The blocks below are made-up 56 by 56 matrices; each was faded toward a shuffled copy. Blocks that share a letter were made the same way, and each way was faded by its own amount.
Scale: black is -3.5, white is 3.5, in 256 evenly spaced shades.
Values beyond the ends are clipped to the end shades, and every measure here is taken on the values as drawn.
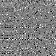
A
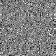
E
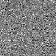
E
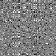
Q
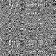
Q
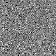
E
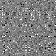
A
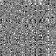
Q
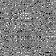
A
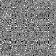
Q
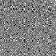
Q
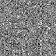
E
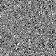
E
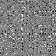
A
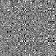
Q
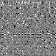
A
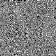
E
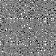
A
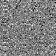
E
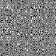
Q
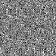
E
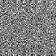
Q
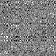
Q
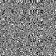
Q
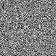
E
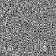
Q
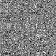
E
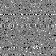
A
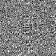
E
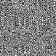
E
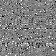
A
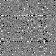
A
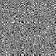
Q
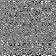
A
